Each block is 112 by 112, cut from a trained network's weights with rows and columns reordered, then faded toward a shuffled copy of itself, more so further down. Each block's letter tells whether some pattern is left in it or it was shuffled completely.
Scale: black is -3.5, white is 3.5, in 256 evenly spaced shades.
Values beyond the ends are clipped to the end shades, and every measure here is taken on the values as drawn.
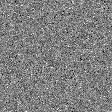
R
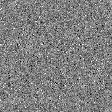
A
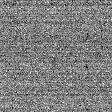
A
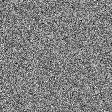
R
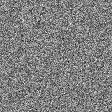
R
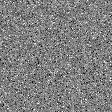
R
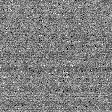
A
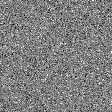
R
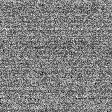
A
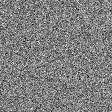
R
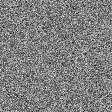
R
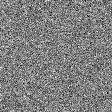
R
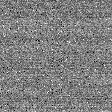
A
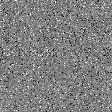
A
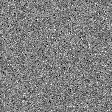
R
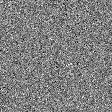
R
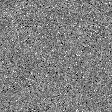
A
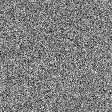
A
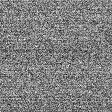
A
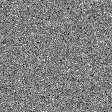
R
